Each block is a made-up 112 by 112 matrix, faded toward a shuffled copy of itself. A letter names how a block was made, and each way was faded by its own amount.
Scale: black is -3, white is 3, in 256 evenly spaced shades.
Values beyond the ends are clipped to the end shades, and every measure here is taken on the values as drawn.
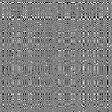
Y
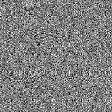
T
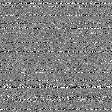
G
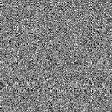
T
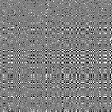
Y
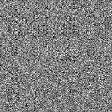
T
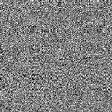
T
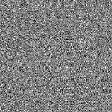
T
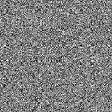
T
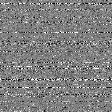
G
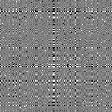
Y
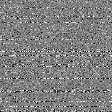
G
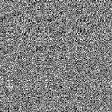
T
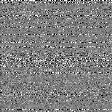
G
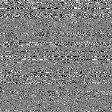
G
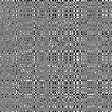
Y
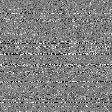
G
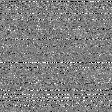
G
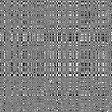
Y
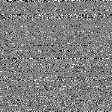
G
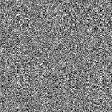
T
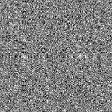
T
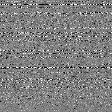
G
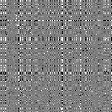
Y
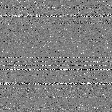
G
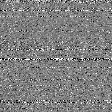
G
